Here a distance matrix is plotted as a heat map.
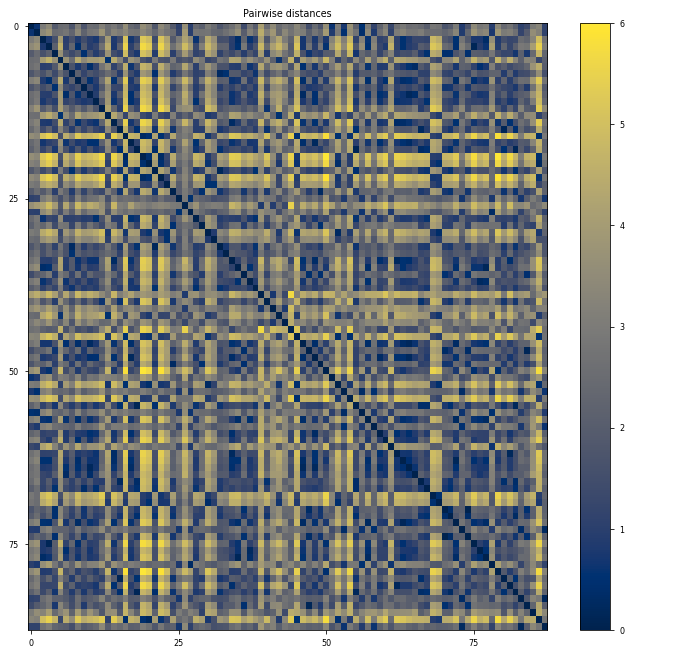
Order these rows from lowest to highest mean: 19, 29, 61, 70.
70, 29, 61, 19
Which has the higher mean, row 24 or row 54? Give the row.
54
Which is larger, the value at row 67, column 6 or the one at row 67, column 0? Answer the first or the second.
the second
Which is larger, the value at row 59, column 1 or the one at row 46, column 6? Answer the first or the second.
the first
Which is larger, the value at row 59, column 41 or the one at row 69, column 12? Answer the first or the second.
the second
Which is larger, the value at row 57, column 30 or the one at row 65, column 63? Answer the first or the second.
the first
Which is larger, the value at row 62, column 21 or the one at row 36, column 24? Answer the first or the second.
the first
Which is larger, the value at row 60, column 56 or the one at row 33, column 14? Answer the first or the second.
the first
